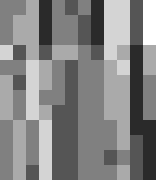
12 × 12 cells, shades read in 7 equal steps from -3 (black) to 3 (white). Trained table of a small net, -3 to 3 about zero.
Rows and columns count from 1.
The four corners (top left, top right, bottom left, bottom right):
0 3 0 -2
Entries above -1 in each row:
8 8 8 8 10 9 10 9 8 8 7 7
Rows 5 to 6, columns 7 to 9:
0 0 1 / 0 0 1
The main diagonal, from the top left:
0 1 1 -1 0 -1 0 0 0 1 -1 -2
